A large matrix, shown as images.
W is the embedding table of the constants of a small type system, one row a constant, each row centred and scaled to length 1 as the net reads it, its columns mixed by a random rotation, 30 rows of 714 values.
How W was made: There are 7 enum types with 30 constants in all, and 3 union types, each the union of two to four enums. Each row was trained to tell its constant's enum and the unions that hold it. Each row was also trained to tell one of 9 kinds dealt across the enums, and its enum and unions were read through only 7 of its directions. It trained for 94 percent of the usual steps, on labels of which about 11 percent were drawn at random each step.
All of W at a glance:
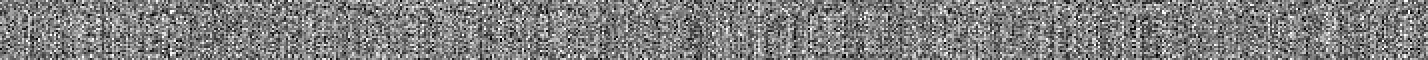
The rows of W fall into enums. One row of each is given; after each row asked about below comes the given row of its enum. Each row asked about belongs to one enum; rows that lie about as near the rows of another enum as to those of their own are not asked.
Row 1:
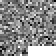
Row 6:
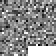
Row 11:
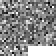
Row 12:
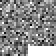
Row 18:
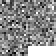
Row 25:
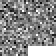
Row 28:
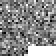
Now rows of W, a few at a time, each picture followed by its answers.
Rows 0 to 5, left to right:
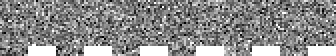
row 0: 28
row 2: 6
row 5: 6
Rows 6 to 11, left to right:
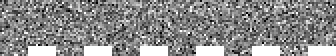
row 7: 25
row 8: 28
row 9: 1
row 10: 18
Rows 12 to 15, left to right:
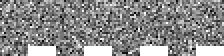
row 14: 18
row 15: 12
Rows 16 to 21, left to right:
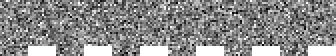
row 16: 18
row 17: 25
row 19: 12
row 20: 6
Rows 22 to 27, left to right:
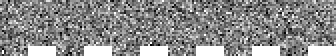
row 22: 12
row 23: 18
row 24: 6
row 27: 28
